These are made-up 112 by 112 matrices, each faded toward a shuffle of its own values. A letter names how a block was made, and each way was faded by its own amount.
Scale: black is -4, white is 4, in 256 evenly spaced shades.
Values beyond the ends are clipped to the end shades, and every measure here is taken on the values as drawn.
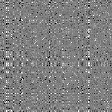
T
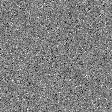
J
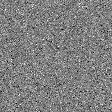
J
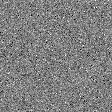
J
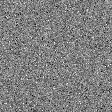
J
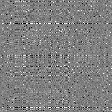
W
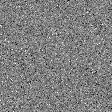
J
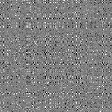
T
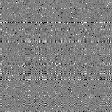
W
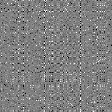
T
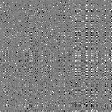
T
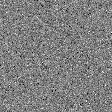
J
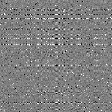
W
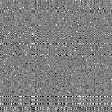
W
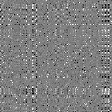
T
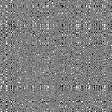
T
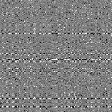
W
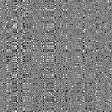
T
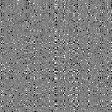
T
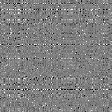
W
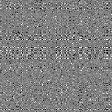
W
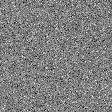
J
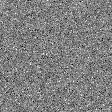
J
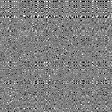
W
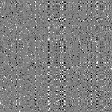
T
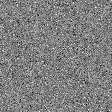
J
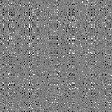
T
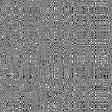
T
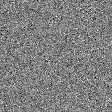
J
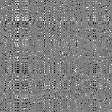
T
